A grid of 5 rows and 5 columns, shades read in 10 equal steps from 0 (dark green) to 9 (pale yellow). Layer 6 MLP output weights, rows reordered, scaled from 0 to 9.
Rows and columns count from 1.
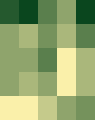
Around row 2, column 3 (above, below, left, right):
3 3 6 6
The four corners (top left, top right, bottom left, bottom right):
1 0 9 4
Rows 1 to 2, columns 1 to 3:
1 0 3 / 5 6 4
